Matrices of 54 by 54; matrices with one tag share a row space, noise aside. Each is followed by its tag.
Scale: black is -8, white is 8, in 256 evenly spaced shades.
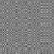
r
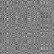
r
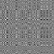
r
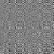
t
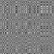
r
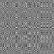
r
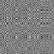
r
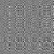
t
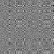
t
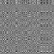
r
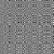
t
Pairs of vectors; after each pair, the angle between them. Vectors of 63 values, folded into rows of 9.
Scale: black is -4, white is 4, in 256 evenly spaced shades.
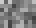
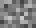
orthogonal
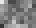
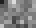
nearly opposite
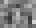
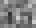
nearly parallel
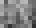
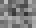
partly opposed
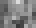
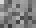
orthogonal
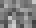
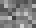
orthogonal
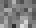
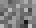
partly opposed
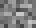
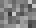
partly opposed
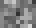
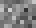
partly opposed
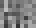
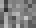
nearly opposite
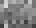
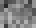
nearly opposite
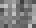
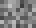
partly aligned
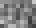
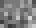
nearly opposite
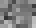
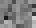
nearly parallel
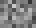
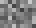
nearly opposite
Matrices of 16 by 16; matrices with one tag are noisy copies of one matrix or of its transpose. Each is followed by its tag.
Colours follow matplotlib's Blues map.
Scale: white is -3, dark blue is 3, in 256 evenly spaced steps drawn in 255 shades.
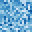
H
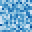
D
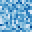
D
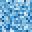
D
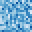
D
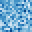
H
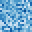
H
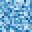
D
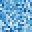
H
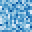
D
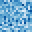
H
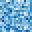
D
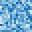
D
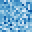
H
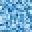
D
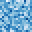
D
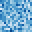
H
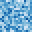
D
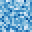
D
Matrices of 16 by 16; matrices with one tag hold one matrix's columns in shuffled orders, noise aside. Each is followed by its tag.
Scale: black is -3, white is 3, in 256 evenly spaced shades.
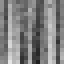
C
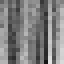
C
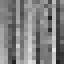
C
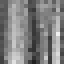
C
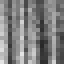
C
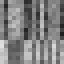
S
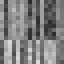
S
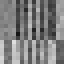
S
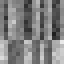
S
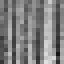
C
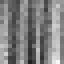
C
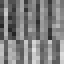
S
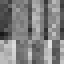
S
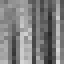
C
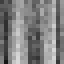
C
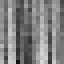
C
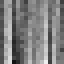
C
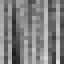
C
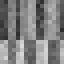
S
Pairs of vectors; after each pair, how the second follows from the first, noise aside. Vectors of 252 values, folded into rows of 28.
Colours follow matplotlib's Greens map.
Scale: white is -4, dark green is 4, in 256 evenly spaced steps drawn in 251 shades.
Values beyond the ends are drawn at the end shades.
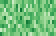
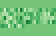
partly zeroed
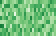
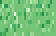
partly zeroed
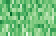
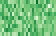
shuffled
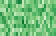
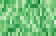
shuffled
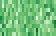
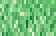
shuffled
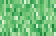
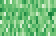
shuffled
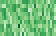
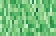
reversed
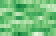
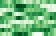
scaled up
